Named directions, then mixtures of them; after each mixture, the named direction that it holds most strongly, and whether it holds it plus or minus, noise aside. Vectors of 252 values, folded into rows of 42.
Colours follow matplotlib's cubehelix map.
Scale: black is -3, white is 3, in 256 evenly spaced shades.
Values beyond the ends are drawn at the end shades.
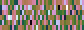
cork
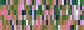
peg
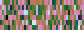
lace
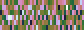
cork, plus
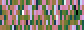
peg, minus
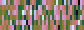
peg, minus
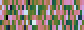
lace, plus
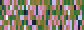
lace, minus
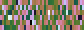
cork, plus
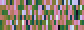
peg, minus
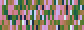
peg, minus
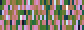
lace, minus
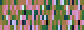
peg, plus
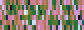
lace, plus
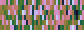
peg, minus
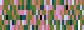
lace, plus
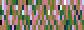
cork, plus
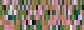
lace, minus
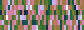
lace, minus
